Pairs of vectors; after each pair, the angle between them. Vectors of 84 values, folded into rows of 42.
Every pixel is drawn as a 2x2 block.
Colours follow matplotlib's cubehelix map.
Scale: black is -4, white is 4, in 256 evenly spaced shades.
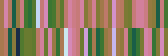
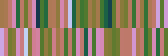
partly opposed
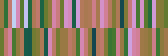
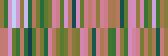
nearly parallel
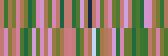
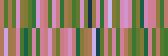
nearly parallel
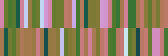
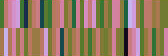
nearly opposite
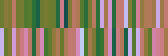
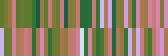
nearly parallel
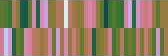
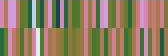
orthogonal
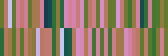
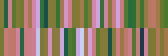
partly aligned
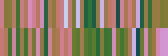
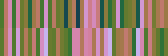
nearly opposite
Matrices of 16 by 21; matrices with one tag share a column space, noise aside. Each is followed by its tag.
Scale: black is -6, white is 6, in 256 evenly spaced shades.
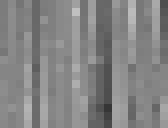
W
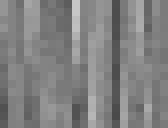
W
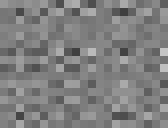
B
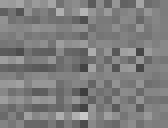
B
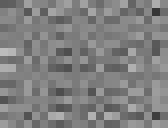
B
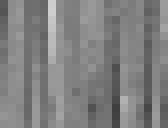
W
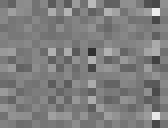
B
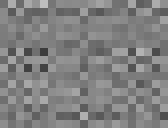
B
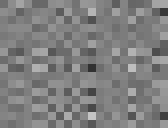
B
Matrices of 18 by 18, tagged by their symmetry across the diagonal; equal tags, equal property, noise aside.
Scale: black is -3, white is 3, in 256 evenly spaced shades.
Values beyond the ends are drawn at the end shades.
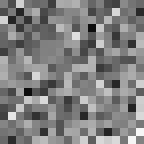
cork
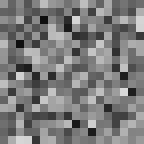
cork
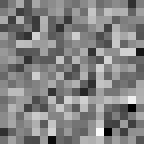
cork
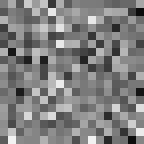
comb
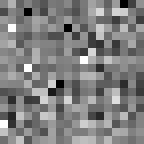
comb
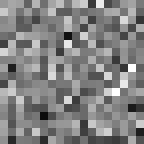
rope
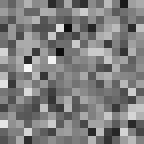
comb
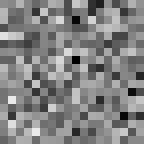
rope
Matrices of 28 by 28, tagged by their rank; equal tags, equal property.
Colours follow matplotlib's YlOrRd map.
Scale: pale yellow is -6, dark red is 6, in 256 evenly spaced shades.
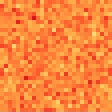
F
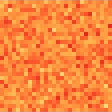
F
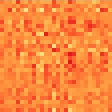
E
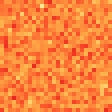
F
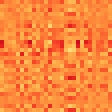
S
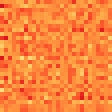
E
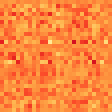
E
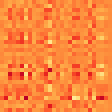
S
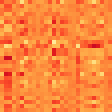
S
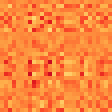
S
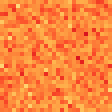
F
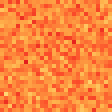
F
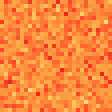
F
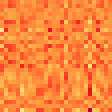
S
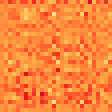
E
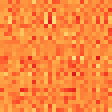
E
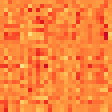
E
